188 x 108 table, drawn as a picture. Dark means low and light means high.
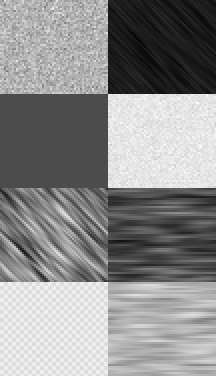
It is made of 4 by 2 panels. Panel 1,1: high, fine-grained. Panel 1,2: very low, slanting down to the right, faint in contrast. Panel 2,1: low, flat. Panel 2,2: very high, fine-grained, faint in contrast. Panel 3,1: middling, slanting down to the right, strong in contrast. Panel 3,2: low, streaked across. Panel 4,1: very high, checkered, faint in contrast. Panel 4,2: high, streaked across.
